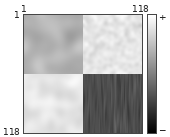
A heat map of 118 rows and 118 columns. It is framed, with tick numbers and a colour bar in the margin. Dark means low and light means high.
The table splits into 2 rows of 2 panels. Panel 1,1: high, smooth, faint in contrast. Panel 1,2: very high, blotchy, faint in contrast. Panel 2,1: very high, smooth, faint in contrast. Panel 2,2: low, streaked downward, faint in contrast.
